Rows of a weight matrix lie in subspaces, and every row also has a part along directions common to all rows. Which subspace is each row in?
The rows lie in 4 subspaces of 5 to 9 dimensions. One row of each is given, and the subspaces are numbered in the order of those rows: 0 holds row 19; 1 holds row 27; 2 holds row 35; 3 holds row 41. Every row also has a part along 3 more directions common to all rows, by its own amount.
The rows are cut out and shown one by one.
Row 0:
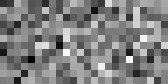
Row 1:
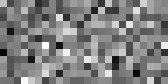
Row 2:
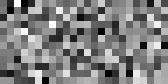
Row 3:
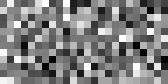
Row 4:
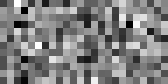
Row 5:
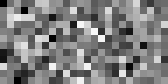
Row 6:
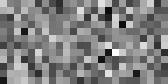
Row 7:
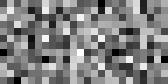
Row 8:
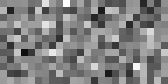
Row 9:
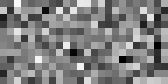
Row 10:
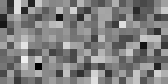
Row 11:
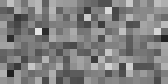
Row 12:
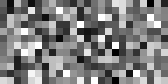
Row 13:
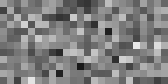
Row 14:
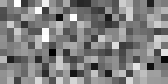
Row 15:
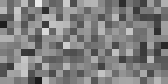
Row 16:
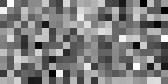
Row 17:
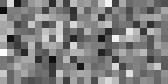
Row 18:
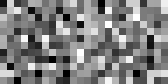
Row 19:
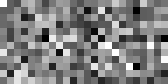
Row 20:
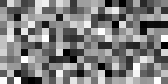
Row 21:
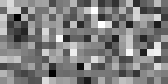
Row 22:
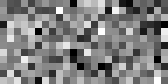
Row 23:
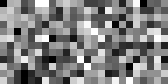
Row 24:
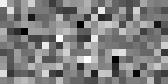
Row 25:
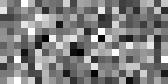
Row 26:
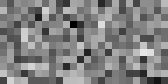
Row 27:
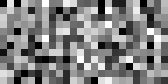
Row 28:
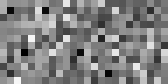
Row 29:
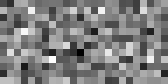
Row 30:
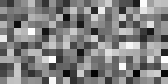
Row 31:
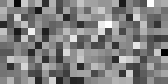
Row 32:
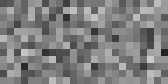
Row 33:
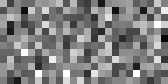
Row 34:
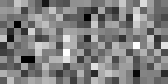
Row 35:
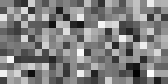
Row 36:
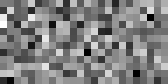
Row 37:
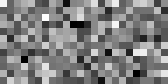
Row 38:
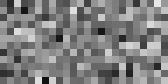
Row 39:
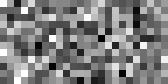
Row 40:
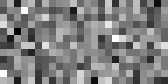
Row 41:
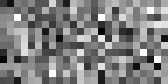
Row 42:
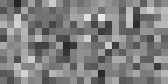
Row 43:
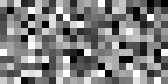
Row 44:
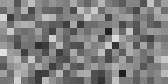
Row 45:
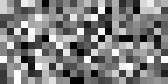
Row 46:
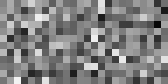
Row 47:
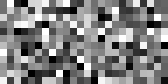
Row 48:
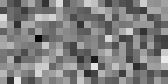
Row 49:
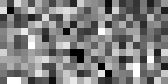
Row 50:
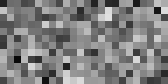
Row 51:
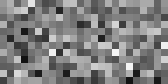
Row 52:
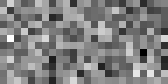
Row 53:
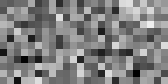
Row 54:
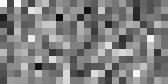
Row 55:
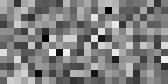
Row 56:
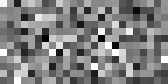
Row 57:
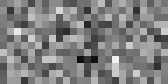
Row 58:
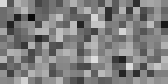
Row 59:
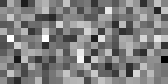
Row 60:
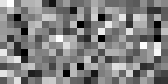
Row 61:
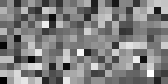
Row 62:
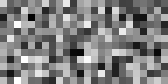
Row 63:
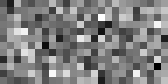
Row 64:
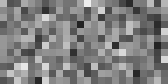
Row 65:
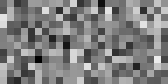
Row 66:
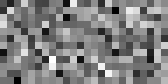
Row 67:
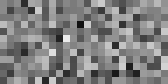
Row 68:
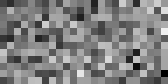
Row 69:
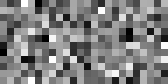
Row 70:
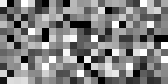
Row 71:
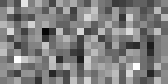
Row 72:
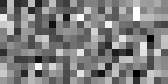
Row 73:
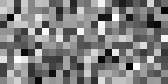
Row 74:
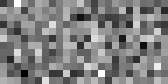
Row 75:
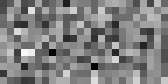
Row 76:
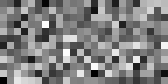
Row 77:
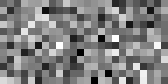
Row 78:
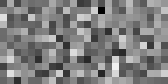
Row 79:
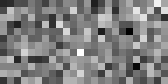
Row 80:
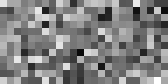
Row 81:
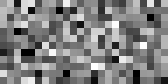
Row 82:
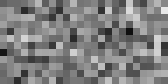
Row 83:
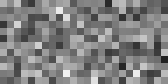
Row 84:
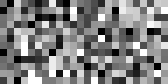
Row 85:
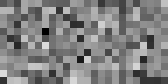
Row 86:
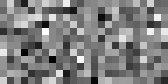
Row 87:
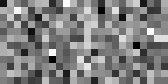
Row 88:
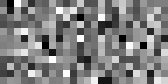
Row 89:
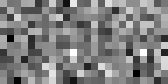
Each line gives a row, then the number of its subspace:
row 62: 3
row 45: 1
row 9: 0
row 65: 0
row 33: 0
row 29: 1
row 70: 2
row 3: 0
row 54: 0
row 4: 3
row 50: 2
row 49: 2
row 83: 1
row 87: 0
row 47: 2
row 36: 0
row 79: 2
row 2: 1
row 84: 0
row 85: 2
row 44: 3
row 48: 0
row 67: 1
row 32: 1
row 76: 2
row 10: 0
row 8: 1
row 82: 1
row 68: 2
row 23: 3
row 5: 3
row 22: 0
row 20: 0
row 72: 0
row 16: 0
